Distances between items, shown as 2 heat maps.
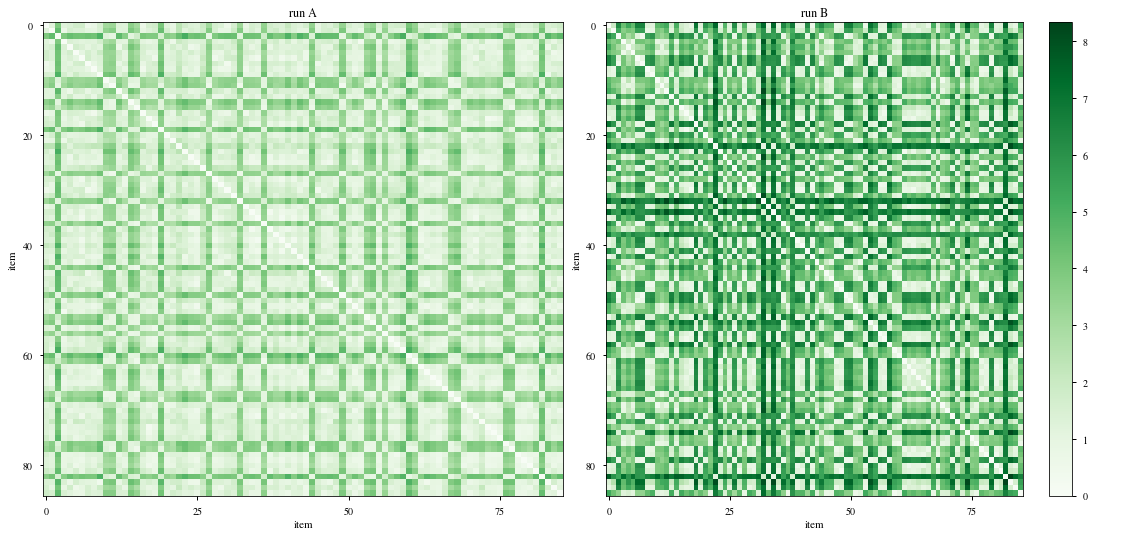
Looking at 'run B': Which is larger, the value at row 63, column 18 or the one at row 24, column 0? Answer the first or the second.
the first
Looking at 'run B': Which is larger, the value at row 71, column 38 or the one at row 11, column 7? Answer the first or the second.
the first
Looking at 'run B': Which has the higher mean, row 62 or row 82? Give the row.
82
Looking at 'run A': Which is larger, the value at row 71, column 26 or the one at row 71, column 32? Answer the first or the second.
the second
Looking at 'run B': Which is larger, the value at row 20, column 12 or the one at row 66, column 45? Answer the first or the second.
the second
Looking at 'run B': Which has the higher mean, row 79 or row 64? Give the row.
79
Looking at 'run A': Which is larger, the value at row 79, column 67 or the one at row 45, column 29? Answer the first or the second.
the first
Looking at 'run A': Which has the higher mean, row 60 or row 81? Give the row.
60
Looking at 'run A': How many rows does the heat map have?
86
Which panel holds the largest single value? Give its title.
run B
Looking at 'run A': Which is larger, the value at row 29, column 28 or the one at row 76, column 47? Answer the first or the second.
the second
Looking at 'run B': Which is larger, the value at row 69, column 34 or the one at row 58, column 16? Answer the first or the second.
the first
